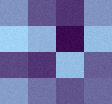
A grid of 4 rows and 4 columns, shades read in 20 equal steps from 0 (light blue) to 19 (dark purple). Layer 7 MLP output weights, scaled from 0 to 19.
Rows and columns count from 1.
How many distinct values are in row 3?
4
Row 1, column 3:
15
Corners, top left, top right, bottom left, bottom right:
6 6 5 10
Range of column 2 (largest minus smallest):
12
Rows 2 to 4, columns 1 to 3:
0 3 19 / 13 15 2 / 5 9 12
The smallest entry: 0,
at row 2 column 1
